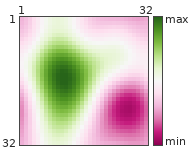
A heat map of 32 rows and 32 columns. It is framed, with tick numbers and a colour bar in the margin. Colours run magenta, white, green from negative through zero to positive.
No regular stripes run through it. There are no lone odd cells. The bottom right is the ninth with the lowest average.
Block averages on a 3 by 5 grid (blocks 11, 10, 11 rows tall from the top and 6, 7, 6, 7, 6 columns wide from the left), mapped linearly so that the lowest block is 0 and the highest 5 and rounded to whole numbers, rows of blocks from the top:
2 3 3 2 2
3 5 4 2 1
2 3 2 0 0
